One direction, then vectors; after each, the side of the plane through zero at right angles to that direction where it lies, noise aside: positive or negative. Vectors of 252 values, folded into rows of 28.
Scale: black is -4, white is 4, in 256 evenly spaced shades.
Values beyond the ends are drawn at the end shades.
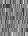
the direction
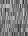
negative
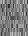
positive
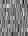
negative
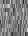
negative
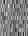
negative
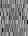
positive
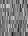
negative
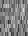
negative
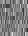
positive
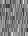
positive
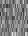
positive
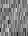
negative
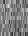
negative
